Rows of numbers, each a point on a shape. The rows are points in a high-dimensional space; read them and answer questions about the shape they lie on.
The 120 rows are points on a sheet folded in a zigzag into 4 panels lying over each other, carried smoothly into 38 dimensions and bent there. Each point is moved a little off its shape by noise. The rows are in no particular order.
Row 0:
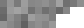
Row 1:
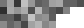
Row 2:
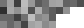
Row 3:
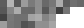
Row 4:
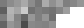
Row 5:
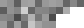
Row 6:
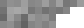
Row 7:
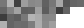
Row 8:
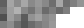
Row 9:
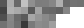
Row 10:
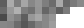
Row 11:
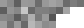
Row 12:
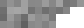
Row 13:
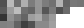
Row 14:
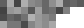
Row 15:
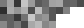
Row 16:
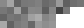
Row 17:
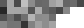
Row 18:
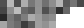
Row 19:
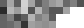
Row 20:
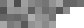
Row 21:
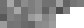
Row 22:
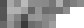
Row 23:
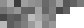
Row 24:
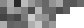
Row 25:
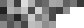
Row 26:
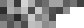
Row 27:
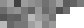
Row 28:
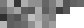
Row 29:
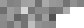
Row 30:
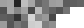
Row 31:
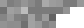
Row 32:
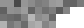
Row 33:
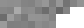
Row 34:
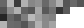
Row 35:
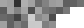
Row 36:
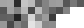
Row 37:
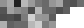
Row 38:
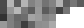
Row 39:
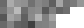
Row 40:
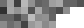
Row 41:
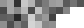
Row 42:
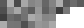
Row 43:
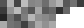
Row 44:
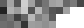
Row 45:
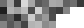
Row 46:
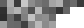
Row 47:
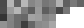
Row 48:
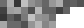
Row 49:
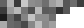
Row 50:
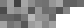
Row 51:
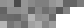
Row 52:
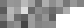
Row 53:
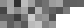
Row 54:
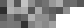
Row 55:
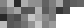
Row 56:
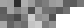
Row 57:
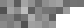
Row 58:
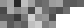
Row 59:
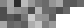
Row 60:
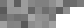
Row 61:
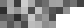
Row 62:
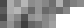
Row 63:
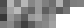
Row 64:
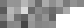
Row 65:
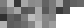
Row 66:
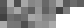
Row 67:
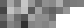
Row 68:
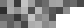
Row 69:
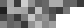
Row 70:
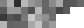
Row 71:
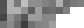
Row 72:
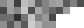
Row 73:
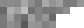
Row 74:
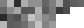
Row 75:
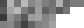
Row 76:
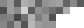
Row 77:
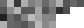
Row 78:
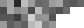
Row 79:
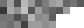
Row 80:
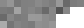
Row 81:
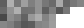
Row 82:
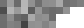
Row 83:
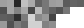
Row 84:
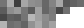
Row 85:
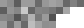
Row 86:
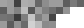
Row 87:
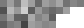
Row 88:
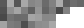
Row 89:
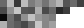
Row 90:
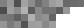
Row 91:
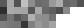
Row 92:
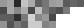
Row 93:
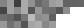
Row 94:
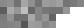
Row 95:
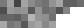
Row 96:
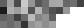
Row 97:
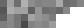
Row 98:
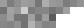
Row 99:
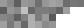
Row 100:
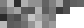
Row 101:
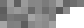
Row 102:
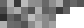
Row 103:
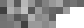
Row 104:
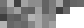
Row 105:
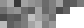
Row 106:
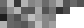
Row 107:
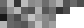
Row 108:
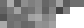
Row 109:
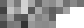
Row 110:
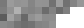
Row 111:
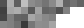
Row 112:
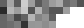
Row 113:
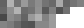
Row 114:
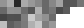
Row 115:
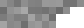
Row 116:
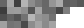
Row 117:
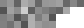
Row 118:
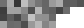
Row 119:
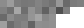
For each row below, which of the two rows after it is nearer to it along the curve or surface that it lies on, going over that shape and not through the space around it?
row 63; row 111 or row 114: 111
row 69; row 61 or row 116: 61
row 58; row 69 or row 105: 105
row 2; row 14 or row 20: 14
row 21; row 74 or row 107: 74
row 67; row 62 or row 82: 62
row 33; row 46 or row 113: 113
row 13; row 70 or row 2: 2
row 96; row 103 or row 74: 103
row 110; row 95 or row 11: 95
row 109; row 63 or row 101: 63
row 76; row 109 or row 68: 68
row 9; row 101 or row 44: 44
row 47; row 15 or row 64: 15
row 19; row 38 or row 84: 38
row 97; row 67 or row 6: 6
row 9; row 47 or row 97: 47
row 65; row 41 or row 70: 70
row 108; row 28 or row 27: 28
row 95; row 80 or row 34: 80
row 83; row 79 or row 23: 23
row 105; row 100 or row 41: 100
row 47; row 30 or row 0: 0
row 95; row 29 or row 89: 29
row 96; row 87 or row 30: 87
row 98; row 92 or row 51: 51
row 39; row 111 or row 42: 42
